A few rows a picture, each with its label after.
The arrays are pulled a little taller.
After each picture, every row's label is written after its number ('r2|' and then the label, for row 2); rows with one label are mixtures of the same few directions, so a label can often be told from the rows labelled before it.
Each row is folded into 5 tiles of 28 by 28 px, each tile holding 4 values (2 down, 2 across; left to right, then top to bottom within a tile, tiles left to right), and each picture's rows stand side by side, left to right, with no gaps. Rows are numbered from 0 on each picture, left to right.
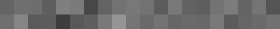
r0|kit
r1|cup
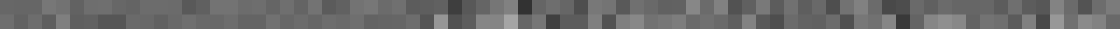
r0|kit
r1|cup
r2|cup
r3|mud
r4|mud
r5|mud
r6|kit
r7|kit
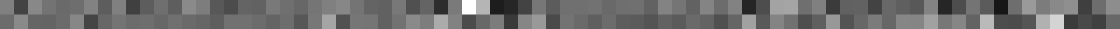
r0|cup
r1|cup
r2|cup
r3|cup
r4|mud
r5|cup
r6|mud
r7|kit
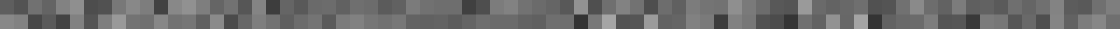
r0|kit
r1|cup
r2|mud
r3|cup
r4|cup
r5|mud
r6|mud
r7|kit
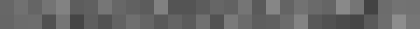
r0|kit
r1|cup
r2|kit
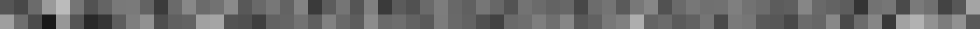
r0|kit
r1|kit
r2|mud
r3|kit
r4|kit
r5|mud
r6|mud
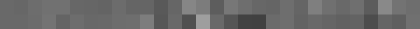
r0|cup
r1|kit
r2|mud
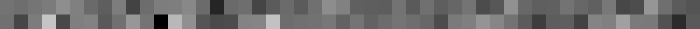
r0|cup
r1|mud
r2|cup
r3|kit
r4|kit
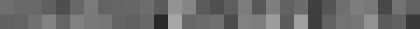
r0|kit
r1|mud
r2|mud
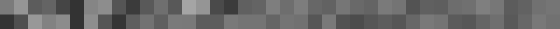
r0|kit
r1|cup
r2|mud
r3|kit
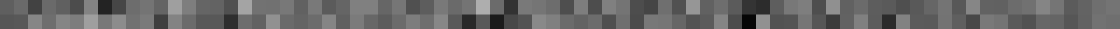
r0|mud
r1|mud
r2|cup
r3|kit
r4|cup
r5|cup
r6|cup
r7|kit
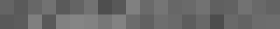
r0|mud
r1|kit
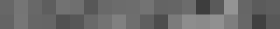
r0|kit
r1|kit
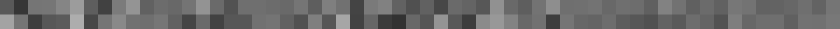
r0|kit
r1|kit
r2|kit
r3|mud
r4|mud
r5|mud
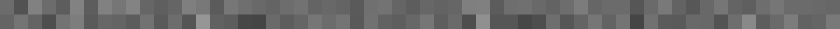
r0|mud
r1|kit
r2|kit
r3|kit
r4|kit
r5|cup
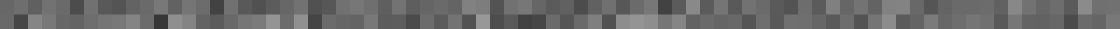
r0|mud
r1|mud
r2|mud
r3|kit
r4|mud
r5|cup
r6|cup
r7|mud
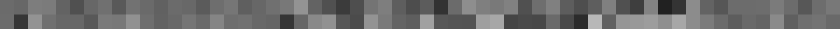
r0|mud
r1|kit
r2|kit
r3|kit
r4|mud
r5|kit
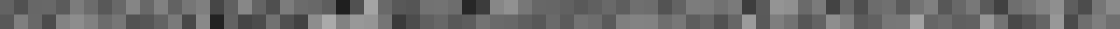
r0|mud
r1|kit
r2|kit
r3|cup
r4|mud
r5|cup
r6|kit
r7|kit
